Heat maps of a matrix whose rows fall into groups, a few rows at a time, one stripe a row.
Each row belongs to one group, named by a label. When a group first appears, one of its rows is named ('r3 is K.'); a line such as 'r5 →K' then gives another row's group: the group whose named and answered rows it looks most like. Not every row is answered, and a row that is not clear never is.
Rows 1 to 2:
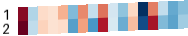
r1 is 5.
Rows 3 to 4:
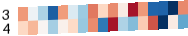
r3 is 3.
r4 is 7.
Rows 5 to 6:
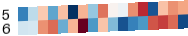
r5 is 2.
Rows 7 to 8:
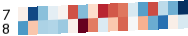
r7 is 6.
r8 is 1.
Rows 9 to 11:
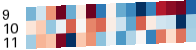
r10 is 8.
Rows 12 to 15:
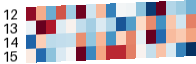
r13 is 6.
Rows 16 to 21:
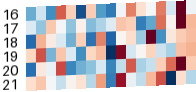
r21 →7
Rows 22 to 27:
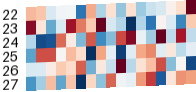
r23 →8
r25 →6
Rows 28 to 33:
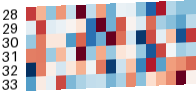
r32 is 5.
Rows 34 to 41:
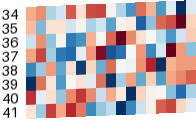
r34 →8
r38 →2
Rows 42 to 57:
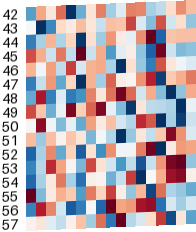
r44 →2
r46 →5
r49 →8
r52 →2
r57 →7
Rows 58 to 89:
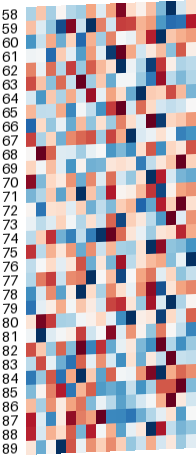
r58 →1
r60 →2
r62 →5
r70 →5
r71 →2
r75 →5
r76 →7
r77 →6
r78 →2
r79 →1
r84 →2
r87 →8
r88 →5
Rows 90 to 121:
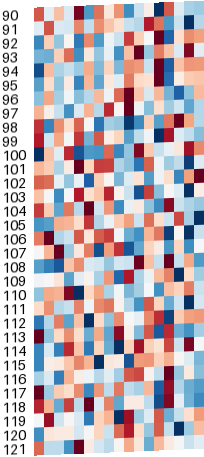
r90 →5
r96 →1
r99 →5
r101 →8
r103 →8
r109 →7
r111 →8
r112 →2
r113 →5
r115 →6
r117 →5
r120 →1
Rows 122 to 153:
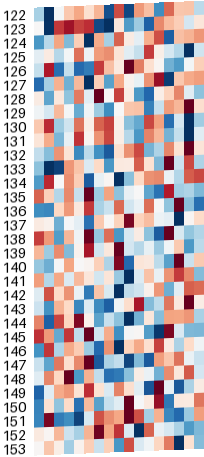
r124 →2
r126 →1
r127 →2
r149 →1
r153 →7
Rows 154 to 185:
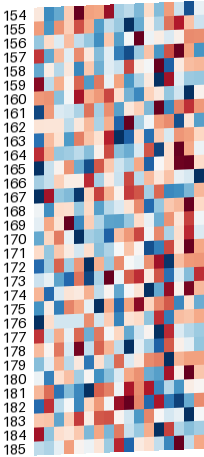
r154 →8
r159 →5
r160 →8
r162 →7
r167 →1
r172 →2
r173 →3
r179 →2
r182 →1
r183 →8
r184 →5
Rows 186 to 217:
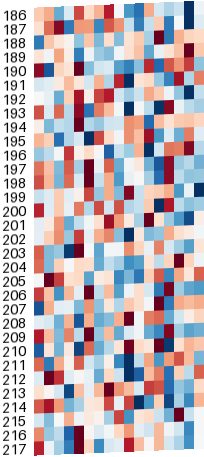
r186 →8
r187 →6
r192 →8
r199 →7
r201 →3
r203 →3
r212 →6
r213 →3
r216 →3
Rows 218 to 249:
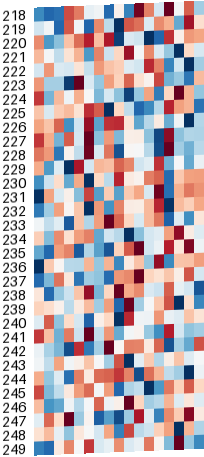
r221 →1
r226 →6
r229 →3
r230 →2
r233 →3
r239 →7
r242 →3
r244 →3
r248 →7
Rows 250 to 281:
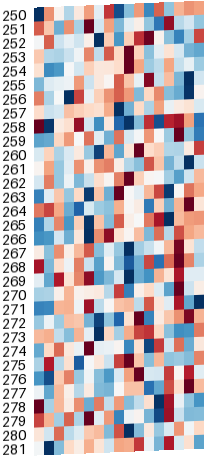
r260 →3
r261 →8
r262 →1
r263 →2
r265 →2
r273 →3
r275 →1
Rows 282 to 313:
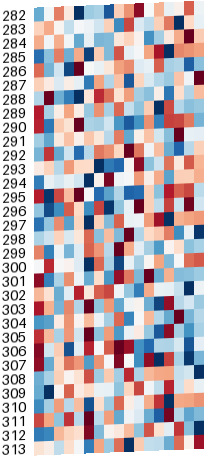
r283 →7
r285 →2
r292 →1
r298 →7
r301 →5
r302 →8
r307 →5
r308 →7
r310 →2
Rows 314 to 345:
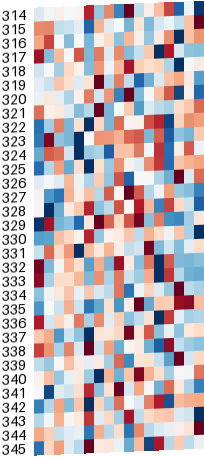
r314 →7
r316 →7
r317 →5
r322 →2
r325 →2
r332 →5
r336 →5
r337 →1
